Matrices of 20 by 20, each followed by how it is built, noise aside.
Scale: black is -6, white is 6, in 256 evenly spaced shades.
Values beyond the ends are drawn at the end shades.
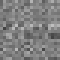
low rank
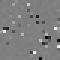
sparse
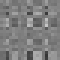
low rank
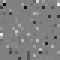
sparse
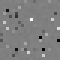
sparse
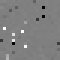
sparse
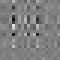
low rank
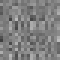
low rank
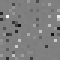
sparse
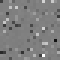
sparse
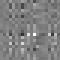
low rank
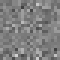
low rank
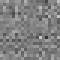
low rank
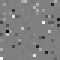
sparse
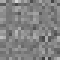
low rank
